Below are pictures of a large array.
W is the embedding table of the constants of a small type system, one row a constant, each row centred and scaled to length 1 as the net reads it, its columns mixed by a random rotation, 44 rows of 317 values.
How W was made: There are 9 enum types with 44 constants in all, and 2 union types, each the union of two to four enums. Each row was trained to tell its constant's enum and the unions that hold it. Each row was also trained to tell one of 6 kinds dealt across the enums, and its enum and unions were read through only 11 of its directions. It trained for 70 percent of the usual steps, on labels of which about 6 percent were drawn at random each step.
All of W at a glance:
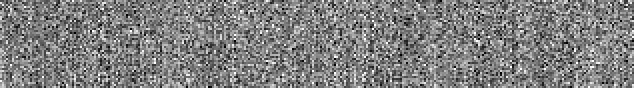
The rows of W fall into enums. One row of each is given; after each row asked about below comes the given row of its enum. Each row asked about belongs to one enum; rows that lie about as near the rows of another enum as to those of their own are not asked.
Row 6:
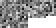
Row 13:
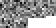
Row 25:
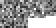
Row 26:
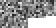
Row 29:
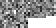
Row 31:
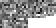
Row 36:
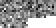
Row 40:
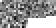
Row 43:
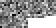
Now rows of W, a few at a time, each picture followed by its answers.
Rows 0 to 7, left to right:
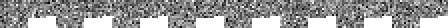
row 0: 6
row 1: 36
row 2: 29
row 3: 40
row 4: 29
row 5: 13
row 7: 43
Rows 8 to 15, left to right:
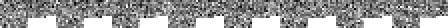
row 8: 36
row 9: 36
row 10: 31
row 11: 26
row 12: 13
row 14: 29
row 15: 26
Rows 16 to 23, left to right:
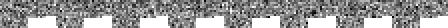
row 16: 26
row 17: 36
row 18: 31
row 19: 36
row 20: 29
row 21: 29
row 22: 13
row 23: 43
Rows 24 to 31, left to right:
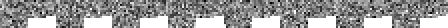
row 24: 25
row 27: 31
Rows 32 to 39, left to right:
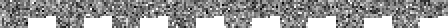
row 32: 13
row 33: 25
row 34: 26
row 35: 31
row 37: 40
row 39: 40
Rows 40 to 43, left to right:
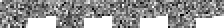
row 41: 25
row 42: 31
